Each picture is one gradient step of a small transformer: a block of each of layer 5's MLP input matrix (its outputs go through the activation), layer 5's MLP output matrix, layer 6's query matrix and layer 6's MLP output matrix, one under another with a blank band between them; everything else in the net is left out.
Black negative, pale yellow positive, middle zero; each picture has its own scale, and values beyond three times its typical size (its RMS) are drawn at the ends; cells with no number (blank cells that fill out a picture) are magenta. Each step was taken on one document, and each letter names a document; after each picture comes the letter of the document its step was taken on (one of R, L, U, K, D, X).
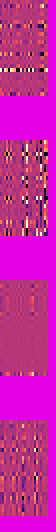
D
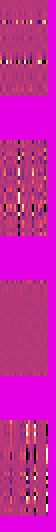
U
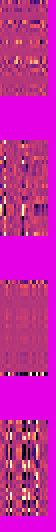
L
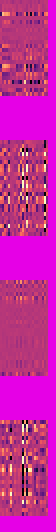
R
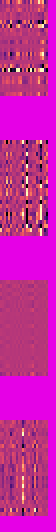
D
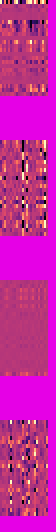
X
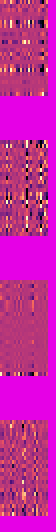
D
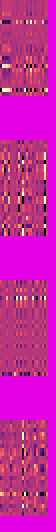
R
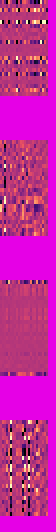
L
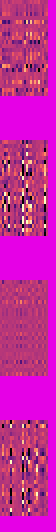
R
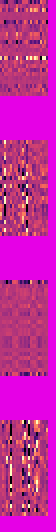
L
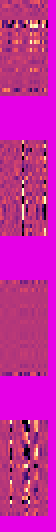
X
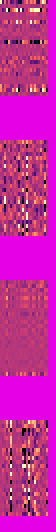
L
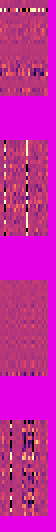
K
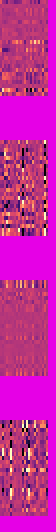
R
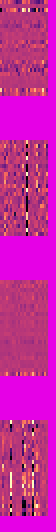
K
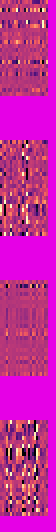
L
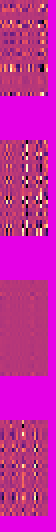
D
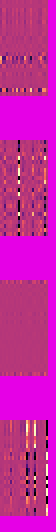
U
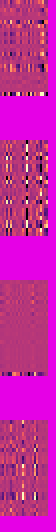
D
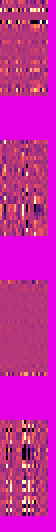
L
